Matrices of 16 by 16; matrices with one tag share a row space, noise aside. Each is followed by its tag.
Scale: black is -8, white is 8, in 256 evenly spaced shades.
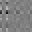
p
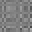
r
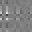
p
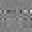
r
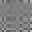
r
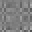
r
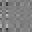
p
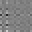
p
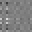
p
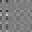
p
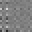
p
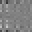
p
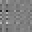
p
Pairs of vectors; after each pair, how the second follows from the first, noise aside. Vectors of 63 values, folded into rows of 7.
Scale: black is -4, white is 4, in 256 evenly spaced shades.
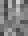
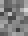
shuffled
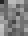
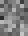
shuffled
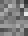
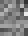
copied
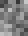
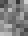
copied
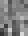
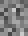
shuffled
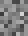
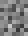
shuffled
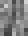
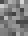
shuffled
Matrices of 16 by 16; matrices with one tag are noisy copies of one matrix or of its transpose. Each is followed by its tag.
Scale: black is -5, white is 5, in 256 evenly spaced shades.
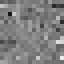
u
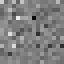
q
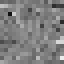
u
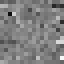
u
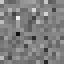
q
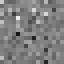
q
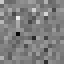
q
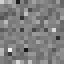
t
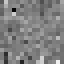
u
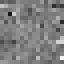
u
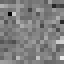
u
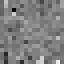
u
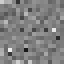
t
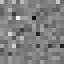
q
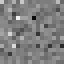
q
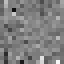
u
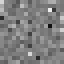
t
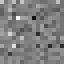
q
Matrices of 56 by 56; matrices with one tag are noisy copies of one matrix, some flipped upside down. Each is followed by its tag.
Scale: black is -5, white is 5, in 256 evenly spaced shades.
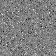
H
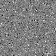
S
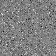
H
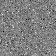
H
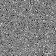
S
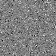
S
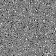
S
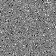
S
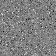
H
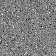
H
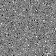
S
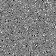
S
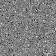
S
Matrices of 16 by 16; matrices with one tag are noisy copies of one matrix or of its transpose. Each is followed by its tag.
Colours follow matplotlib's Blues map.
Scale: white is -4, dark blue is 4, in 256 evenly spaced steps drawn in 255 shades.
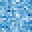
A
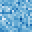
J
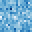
A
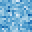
A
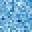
J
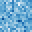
J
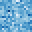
A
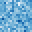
J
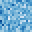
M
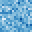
J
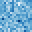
J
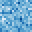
J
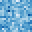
A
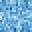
A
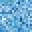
J
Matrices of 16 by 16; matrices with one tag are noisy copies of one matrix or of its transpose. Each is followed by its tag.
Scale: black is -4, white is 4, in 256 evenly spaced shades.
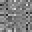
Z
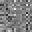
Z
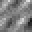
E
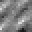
E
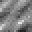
E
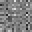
Z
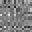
Z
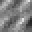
E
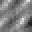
E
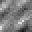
E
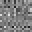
Z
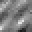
E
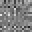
Z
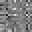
Z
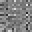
Z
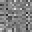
Z
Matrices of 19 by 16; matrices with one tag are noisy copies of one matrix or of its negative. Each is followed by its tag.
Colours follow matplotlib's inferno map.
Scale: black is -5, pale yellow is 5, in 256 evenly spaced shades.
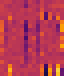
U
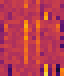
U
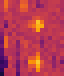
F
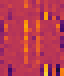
U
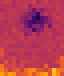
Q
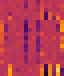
U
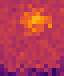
Q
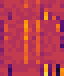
U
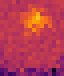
Q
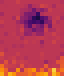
Q
